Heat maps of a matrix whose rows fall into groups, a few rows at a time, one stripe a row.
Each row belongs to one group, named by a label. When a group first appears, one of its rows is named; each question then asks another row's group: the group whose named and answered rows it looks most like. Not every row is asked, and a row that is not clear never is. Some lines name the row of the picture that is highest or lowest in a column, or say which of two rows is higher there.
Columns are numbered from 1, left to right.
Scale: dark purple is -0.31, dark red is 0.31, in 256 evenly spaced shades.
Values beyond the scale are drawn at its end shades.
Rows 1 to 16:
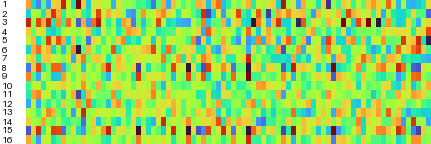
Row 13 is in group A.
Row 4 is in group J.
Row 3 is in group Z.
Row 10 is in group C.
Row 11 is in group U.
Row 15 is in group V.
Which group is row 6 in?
U
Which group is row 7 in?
A
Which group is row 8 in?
V
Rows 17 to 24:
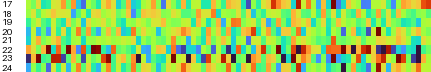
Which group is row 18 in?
A
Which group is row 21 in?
V
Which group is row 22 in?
Z
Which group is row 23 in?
V
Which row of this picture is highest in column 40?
23
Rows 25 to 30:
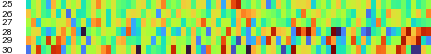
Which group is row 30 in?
V
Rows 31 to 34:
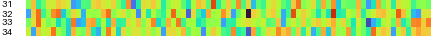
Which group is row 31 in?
A
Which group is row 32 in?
V
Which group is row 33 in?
U
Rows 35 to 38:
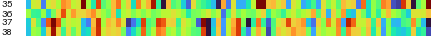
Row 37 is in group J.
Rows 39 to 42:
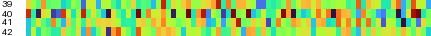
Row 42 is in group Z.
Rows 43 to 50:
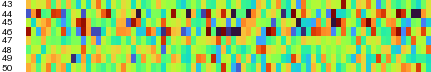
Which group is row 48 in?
C
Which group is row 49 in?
A
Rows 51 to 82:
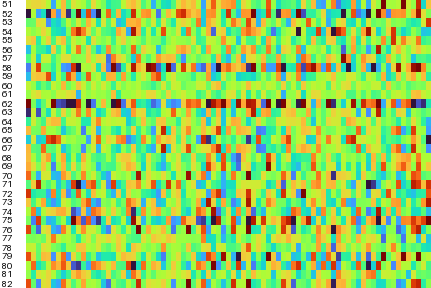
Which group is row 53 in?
J
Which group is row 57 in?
Z
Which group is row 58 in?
U
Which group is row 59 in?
U
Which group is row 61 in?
U
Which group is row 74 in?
A
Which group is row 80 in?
A
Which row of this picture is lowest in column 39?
58
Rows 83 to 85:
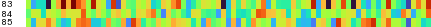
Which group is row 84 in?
C
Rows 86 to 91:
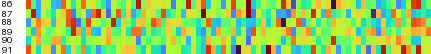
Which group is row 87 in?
A
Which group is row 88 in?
U
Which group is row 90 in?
V
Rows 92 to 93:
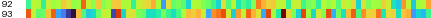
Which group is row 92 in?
C
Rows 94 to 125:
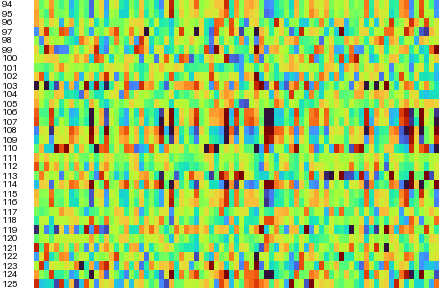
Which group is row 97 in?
V
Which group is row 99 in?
J
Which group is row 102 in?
A
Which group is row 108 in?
C
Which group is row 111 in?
Z
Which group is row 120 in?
C
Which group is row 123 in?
A
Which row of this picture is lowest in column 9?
125
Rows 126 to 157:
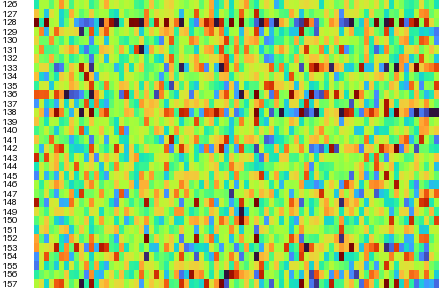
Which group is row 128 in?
Z
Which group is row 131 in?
A
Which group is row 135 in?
C
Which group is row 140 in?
U
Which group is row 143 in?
Z
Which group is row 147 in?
U
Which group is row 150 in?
J
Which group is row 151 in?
V
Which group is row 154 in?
V
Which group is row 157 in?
A
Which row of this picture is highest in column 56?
136
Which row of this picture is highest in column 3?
128
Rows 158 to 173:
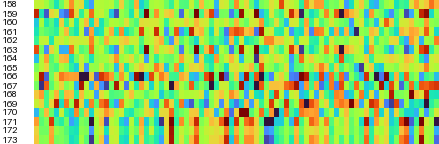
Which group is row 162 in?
C
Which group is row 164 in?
V
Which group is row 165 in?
U
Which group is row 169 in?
Z
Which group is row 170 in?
J
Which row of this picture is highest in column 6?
166
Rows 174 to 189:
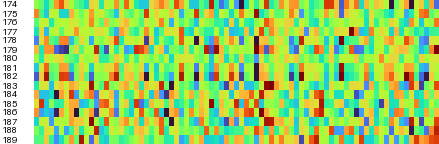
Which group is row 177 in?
Z
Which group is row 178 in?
V
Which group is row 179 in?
J
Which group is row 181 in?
V
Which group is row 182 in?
V
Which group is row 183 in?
C
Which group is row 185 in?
A
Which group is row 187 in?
C
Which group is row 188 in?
J
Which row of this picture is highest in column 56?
189
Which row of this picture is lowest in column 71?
189
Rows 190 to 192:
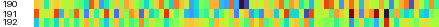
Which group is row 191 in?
Z
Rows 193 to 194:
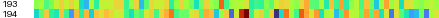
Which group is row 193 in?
A
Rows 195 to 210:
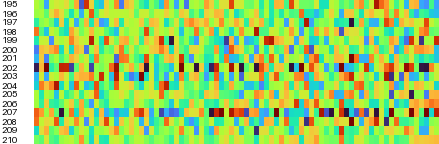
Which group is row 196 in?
A
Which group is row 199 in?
C
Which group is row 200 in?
U
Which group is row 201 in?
Z
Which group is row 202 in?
V
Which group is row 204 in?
U
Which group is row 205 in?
J
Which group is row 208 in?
Z
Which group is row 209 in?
V
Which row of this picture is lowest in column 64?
197
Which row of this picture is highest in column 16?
202
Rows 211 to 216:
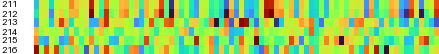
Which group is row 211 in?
C
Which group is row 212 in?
C
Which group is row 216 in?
Z
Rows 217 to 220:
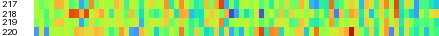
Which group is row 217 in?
A
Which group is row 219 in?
A
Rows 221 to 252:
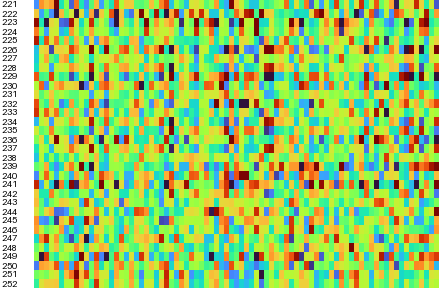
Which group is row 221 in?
U
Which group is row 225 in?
Z
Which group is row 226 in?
C
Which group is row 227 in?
V
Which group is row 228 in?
C
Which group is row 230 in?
A
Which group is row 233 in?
Z
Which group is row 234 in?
C
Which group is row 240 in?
J
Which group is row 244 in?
J
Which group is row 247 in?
U
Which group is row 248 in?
Z
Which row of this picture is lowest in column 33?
226
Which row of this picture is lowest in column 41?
226
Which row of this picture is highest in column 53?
249
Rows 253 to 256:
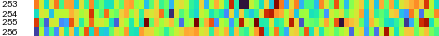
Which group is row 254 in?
C
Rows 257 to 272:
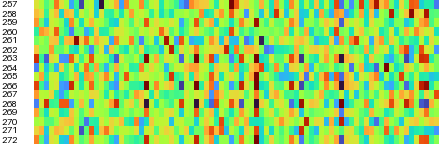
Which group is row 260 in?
U
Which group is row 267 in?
J
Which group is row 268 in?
V
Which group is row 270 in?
A
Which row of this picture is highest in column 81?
267
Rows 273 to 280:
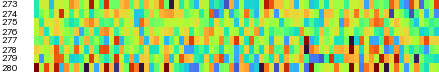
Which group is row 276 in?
A
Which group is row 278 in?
Z
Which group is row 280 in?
Z
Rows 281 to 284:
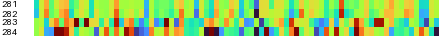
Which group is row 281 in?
V
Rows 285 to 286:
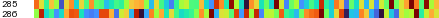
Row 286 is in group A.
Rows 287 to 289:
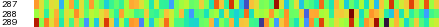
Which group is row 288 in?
Z
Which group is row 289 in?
Z
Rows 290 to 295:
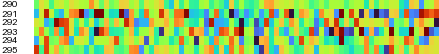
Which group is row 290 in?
C
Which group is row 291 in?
U
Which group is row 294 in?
V
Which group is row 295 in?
Z
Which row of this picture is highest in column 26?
291
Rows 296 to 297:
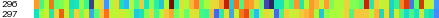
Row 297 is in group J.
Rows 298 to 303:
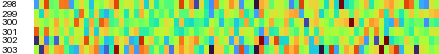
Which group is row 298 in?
V
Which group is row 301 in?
Z
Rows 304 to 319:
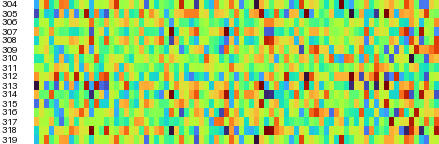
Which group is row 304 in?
V
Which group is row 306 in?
C
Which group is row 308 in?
C
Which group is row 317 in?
J
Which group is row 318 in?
C
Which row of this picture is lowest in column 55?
312
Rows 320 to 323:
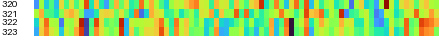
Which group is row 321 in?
A
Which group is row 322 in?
U
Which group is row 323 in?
U
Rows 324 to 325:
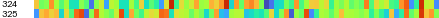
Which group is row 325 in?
U
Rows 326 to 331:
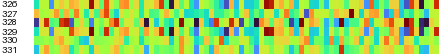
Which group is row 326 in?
C
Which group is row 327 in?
Z
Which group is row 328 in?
V
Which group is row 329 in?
C
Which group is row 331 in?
V
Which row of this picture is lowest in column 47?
330
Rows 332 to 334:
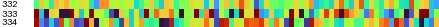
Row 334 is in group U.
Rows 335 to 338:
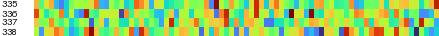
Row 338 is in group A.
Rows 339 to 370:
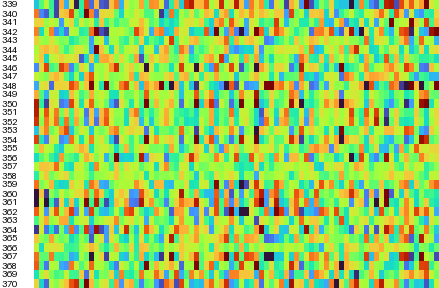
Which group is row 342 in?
J
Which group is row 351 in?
Z
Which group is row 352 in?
Z
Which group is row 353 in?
V
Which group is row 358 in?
V
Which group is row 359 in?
J
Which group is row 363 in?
V
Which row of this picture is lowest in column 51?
339
